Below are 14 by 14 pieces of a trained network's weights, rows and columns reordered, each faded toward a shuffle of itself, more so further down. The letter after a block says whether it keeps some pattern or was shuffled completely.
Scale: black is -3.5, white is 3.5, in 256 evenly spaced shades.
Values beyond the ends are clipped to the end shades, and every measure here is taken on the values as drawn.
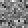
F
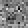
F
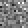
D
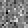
D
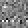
F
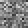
F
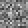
D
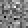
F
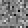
D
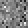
F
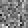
D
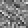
D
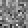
D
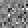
F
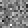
D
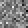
D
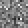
D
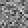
D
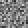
D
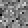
D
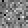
D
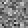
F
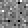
D
